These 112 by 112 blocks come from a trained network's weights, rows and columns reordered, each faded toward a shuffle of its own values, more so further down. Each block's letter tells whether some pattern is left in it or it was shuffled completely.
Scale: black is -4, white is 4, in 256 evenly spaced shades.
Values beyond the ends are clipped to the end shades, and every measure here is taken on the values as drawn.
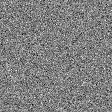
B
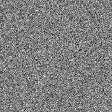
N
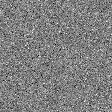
B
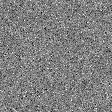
B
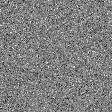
B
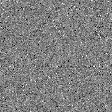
N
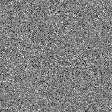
N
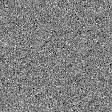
B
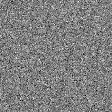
N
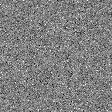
B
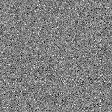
N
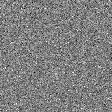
N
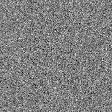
N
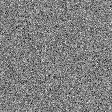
B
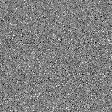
N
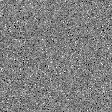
N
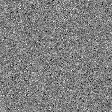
N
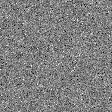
B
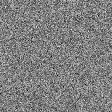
N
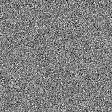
N
